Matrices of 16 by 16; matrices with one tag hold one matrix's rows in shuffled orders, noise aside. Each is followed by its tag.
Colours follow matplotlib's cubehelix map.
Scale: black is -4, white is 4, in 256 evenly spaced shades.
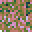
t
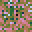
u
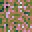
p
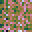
p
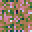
u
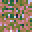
u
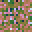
u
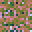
u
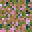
t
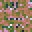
u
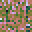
t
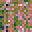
p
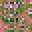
u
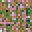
t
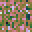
t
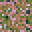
t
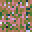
t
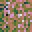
p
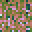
t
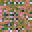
u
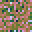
u
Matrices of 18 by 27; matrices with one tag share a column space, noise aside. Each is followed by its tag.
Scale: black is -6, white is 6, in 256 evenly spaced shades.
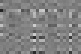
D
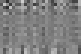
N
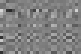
D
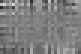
N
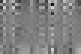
N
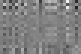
N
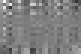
N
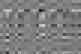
D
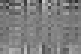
N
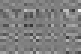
D
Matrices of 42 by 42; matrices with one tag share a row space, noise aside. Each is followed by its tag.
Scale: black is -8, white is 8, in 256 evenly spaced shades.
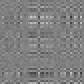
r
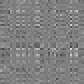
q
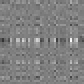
q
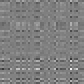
q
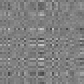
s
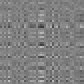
s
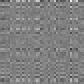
q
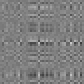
r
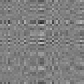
s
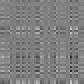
q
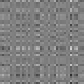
q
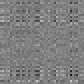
q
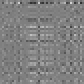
r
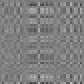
r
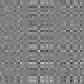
r
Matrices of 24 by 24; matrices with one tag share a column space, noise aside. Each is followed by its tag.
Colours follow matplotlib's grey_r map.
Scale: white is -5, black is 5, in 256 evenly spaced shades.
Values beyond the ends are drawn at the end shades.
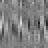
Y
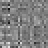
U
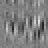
Y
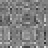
U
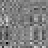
U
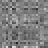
U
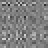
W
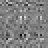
W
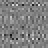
W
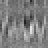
Y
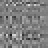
W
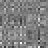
U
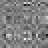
W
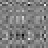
W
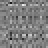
W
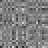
U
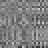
U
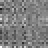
U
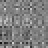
U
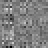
U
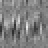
Y
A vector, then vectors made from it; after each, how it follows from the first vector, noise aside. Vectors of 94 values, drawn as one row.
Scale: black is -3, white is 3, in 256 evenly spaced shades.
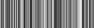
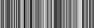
copied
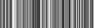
reversed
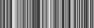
reversed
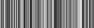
copied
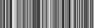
reversed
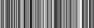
copied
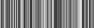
copied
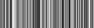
reversed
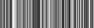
reversed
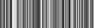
reversed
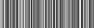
sign-scrambled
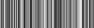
copied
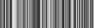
reversed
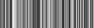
reversed
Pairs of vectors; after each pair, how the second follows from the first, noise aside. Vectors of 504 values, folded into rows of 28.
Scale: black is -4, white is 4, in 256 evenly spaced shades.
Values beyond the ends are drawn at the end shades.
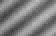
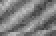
wrapped around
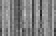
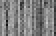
wrapped around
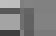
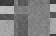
wrapped around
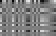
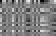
copied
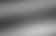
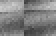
wrapped around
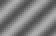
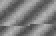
wrapped around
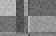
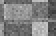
wrapped around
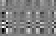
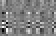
copied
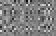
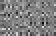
wrapped around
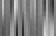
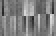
wrapped around
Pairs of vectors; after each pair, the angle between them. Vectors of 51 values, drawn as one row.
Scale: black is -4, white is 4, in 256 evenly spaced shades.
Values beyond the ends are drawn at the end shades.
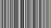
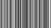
orthogonal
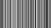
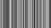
partly opposed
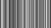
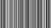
partly opposed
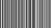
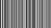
nearly parallel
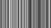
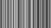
partly aligned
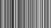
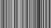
nearly opposite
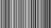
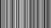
orthogonal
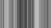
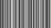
orthogonal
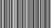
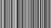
nearly parallel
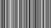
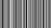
partly aligned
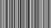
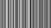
nearly opposite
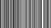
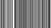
partly opposed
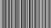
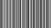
nearly opposite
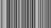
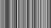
partly aligned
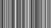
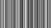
orthogonal
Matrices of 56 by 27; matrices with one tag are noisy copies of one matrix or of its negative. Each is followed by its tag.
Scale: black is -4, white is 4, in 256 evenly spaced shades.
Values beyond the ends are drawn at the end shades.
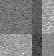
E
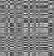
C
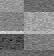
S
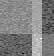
E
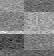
S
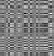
C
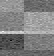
S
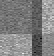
E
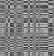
C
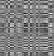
C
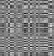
C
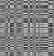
C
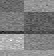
S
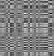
C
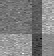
E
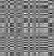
C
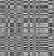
C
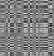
C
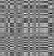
C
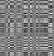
C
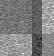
E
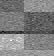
S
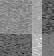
E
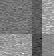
E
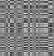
C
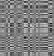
C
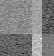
E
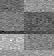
S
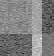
E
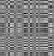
C
